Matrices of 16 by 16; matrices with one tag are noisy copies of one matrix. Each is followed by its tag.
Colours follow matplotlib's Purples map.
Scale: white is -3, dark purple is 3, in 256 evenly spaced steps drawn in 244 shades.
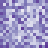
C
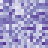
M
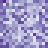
C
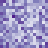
C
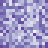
C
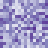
M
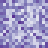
C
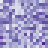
M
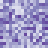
M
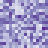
M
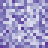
C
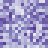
M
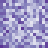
C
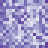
C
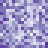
C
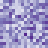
M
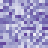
M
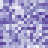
M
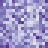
C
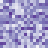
M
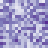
M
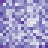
C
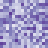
M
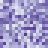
M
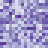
M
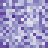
C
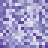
C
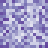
C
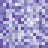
C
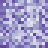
C
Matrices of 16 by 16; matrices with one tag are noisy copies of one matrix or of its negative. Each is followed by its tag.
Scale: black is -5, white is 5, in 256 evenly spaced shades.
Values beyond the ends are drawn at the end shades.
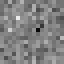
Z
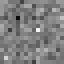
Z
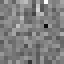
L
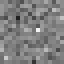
Z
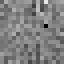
L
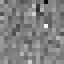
L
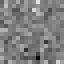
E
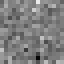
E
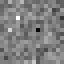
Z
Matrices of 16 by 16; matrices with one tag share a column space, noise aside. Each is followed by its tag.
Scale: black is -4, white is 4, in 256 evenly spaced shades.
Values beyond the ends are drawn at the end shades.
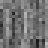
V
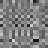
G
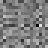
G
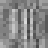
V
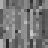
V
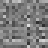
G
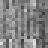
V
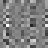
G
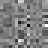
G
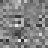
G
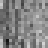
V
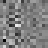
G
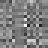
G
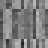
V
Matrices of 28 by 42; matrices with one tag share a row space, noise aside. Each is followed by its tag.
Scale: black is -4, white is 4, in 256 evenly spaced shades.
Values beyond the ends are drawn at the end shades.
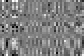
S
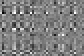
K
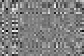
S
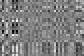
S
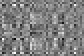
K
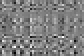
K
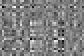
K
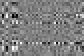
S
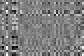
S
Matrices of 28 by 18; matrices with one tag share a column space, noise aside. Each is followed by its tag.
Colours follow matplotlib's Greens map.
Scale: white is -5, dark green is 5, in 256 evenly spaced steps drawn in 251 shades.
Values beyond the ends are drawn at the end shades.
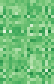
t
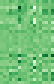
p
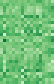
t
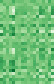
t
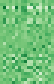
p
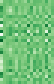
t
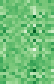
t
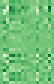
p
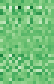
p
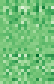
p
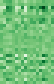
p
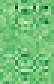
p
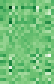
p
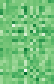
t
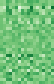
p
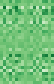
p
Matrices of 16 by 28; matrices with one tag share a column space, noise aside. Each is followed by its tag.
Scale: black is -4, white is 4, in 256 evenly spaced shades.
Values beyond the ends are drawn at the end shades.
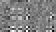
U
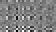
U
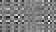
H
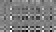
U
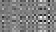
H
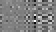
H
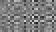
H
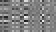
H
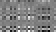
U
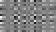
H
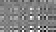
U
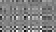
U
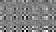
U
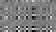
U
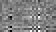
U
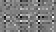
H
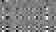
U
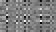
H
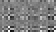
U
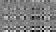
U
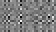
H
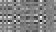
H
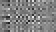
H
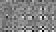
U
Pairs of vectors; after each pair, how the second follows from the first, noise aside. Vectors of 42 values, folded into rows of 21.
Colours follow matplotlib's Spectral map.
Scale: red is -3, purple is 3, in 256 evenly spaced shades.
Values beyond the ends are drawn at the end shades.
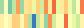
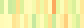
shrunk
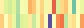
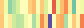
copied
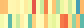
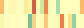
partly zeroed
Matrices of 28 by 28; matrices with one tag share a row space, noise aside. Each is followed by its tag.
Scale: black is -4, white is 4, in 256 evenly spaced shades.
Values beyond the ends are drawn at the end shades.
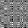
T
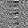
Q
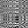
Q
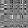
T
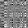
T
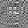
Q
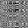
Q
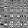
T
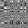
T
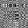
Q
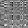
T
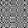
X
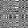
Q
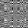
T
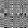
T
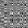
T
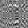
Q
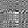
Q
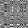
T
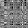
T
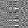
Q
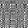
X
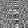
Q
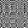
X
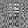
Q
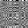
Q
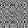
X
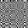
X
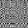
X
